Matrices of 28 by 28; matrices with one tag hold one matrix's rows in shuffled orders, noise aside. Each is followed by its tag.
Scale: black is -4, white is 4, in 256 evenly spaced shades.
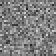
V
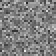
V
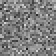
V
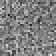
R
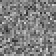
V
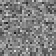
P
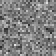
P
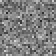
P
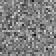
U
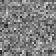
P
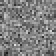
P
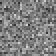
P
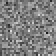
U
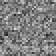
P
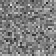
U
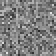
R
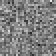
R
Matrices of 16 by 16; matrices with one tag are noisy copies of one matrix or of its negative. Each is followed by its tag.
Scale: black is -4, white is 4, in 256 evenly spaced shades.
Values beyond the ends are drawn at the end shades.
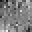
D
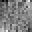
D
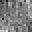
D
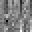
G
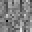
G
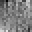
D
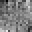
D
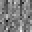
G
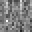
G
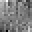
D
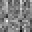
G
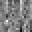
G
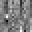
G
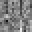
G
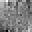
D
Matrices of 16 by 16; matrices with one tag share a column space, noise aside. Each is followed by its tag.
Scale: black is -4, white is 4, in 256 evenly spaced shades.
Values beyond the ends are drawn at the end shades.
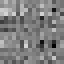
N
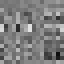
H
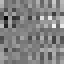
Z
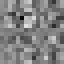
Z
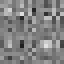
N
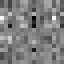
Z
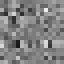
N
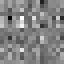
Z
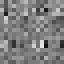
N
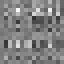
N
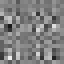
H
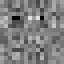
Z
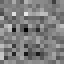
H
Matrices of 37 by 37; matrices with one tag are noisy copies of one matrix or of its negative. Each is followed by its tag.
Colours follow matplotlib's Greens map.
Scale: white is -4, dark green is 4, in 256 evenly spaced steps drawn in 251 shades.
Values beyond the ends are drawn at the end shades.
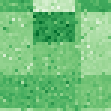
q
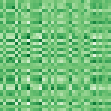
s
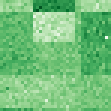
q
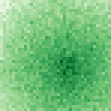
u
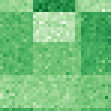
q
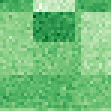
q
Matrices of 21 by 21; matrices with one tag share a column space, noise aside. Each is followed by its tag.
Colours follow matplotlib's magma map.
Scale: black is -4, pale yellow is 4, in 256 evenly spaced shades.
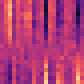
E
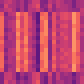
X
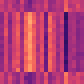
X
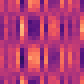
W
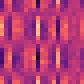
W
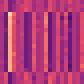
X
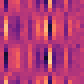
W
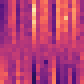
E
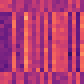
X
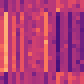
X
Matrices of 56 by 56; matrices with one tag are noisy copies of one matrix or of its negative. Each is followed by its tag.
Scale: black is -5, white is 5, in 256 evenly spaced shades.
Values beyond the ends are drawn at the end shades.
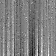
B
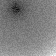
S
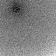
S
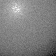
S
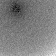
S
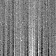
B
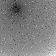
S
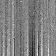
B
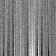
B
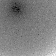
S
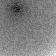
S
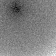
S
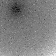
S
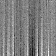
B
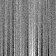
B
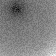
S
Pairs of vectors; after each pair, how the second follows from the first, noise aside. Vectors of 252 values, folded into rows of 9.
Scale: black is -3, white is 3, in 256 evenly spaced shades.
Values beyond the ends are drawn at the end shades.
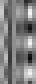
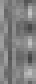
shrunk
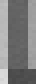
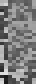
sign-scrambled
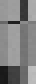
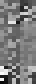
sign-scrambled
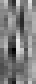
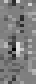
partly zeroed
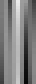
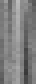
shrunk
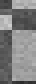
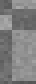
shrunk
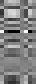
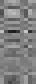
shrunk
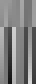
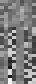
sign-scrambled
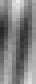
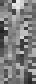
sign-scrambled
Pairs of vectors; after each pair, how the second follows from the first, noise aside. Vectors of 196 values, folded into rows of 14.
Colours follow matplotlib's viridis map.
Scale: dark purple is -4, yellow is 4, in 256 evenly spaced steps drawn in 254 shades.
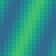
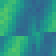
wrapped around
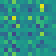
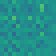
shrunk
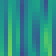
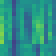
wrapped around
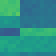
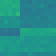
shrunk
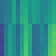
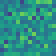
shuffled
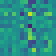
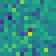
shuffled
